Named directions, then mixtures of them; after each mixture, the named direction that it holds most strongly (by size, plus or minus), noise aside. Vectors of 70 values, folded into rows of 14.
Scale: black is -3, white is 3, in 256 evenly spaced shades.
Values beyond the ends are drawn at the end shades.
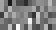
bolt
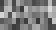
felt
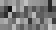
felt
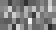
bolt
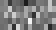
bolt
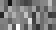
bolt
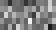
bolt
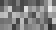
felt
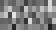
felt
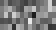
bolt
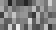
bolt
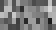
felt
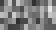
felt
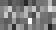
bolt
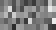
felt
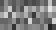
felt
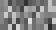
bolt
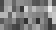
felt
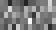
bolt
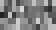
felt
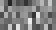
bolt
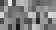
bolt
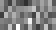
bolt
